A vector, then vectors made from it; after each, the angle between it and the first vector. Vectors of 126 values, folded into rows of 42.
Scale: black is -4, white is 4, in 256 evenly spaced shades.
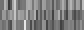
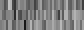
nearly opposite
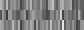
orthogonal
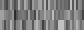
partly opposed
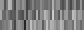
nearly opposite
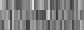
orthogonal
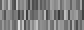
partly opposed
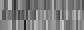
nearly opposite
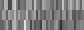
nearly parallel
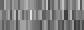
partly aligned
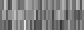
nearly parallel
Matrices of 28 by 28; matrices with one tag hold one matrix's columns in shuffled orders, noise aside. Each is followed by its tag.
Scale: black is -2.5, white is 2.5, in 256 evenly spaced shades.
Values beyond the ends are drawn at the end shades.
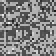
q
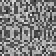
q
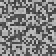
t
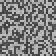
t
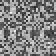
q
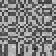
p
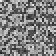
t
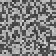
t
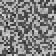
t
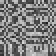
p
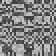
p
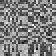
p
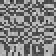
p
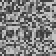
q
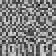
p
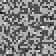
t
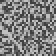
t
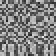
p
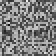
q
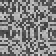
q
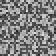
t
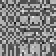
p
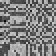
p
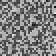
t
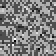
t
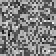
t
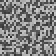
t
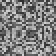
q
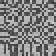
p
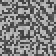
t
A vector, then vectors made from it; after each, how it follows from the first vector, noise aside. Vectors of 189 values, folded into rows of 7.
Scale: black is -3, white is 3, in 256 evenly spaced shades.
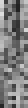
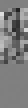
partly zeroed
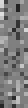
partly zeroed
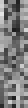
copied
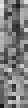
copied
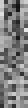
copied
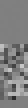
partly zeroed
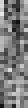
copied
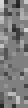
partly zeroed
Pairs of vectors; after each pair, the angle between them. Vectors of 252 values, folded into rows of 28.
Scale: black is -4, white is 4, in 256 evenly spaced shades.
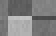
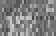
partly aligned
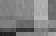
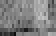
nearly parallel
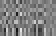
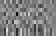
nearly parallel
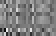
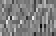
orthogonal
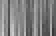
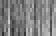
nearly opposite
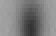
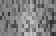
partly opposed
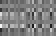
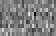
partly opposed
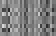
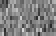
orthogonal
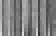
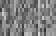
partly opposed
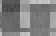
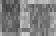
nearly parallel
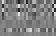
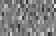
partly aligned
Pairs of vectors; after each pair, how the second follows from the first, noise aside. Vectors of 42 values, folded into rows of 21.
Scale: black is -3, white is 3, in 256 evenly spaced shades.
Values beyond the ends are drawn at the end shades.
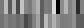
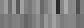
shrunk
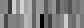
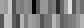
shuffled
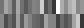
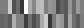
wrapped around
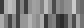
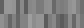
shrunk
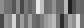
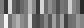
shuffled
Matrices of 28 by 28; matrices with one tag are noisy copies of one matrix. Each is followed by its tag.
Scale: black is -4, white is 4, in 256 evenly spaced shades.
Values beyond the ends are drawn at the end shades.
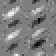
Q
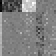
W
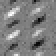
Q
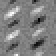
Q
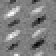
Q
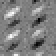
Q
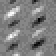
Q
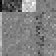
W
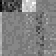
W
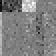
W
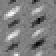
Q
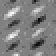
Q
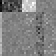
W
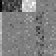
W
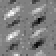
Q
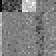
W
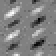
Q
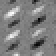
Q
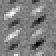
Q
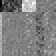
W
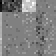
W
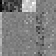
W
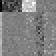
W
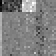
W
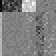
W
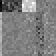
W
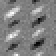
Q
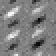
Q
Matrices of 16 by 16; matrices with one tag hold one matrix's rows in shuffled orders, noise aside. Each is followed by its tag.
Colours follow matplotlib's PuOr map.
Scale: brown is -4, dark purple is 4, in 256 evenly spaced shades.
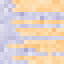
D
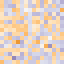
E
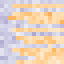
D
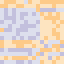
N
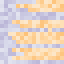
D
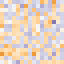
E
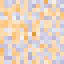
E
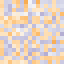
E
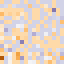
E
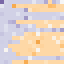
D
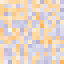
E
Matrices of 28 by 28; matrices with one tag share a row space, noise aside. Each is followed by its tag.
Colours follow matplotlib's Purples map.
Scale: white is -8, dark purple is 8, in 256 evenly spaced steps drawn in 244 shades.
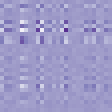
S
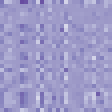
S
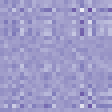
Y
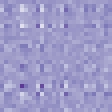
S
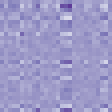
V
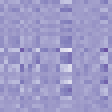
V
